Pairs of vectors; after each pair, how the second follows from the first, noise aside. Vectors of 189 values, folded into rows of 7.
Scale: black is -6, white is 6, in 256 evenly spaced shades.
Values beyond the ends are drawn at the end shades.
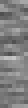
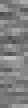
copied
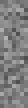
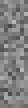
reversed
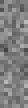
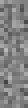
sign-scrambled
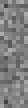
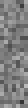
reversed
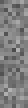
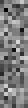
scaled up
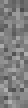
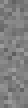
shrunk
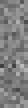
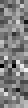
scaled up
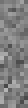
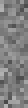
wrapped around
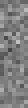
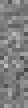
wrapped around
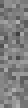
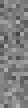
copied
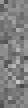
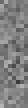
negated
